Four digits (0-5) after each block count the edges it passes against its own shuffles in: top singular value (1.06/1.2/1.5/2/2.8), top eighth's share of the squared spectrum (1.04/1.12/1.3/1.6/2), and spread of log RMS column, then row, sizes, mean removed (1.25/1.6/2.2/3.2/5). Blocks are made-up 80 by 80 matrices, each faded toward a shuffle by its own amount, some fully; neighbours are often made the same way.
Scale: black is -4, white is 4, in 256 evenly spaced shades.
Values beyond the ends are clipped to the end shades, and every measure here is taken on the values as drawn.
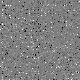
3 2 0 1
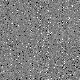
1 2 1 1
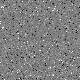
0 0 0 0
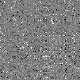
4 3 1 1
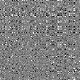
4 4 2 3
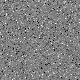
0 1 0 0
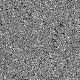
0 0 0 0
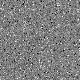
0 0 0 0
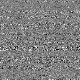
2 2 0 4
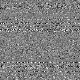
2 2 0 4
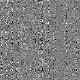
2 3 4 2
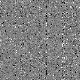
2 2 2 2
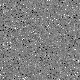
1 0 0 0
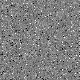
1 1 1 1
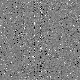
2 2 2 0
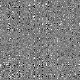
2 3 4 3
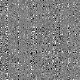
2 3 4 3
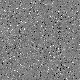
1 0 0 0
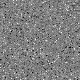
0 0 0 0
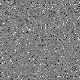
3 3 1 1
